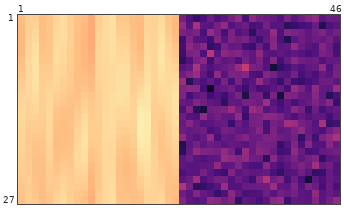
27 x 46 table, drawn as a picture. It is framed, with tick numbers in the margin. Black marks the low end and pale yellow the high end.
The table splits into one row of 2 panels. Panel 1,1: very high, streaked downward, faint in contrast. Panel 1,2: low, fine-grained.
